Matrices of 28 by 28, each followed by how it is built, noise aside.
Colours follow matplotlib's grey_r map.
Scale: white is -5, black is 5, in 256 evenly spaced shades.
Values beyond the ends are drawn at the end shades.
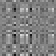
low rank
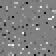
sparse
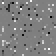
sparse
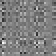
low rank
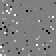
sparse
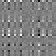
low rank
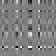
low rank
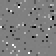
sparse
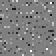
sparse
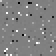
sparse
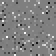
sparse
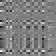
low rank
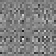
low rank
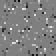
sparse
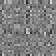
low rank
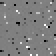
sparse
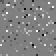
sparse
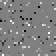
sparse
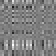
low rank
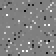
sparse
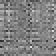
low rank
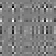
low rank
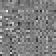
low rank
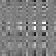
low rank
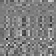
low rank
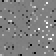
sparse
